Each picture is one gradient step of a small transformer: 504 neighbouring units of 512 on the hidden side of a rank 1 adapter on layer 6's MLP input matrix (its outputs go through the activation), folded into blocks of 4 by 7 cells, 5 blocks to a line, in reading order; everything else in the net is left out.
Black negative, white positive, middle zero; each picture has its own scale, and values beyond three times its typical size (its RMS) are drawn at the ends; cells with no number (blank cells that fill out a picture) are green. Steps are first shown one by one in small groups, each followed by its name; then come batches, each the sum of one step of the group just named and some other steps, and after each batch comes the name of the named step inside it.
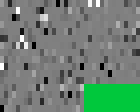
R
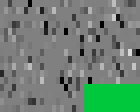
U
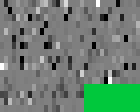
U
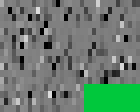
R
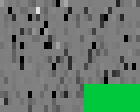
U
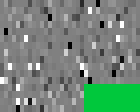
U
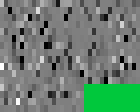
R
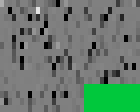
U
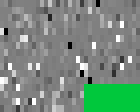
R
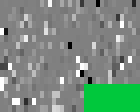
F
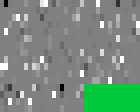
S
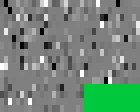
S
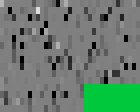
F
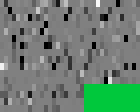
S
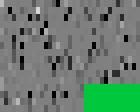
F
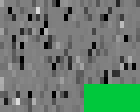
F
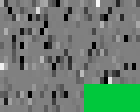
S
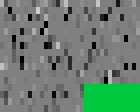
S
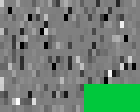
F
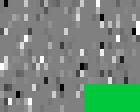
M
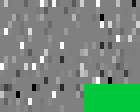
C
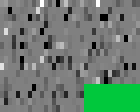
C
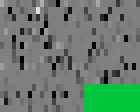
C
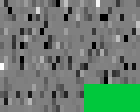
M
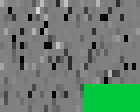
C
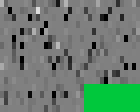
M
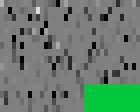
M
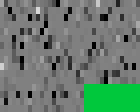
M
